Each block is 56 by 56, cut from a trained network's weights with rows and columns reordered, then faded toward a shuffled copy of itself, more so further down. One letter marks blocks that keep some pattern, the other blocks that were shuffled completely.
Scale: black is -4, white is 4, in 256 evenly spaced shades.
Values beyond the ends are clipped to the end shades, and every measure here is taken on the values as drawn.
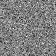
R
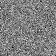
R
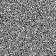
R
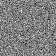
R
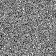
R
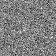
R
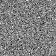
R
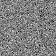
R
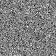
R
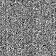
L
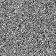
R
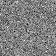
R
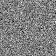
R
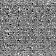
L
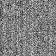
L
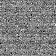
L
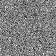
R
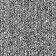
L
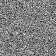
L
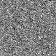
R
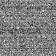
L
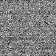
L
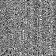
L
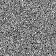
R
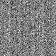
L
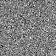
R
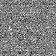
L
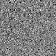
L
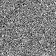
R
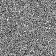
R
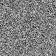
R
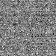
L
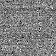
L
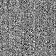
L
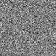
L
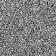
L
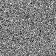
R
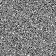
R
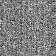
L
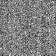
L
